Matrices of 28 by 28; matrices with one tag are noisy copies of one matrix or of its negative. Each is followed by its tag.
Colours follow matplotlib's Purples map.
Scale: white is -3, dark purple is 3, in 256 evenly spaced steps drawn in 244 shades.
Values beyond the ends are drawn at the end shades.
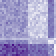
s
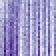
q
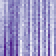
q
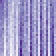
q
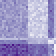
s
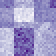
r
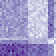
s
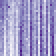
q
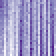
q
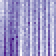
q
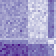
s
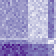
s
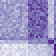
s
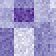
r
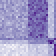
s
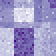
r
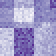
r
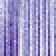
q
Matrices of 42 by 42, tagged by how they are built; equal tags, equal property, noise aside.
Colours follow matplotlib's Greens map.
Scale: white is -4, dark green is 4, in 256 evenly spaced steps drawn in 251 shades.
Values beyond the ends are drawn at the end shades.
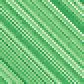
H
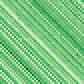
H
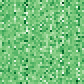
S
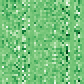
S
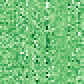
S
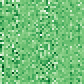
S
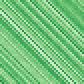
H
